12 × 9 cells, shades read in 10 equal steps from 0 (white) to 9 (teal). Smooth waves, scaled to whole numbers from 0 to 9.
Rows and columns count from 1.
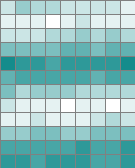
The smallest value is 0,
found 3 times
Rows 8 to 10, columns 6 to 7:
1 1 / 1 2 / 4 5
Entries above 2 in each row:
3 0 6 9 9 9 9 0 1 9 9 9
